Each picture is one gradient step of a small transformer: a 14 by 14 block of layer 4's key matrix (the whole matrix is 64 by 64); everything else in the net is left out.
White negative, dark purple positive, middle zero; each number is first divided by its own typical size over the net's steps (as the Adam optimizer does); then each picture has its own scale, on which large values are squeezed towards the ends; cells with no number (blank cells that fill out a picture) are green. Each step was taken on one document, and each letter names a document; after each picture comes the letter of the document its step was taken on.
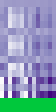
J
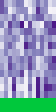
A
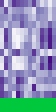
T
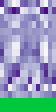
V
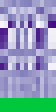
A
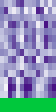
T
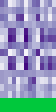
T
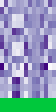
J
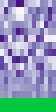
T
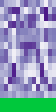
V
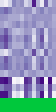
T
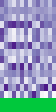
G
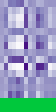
J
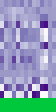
G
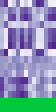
A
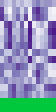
A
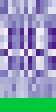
A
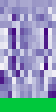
J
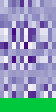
G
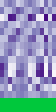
V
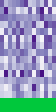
T
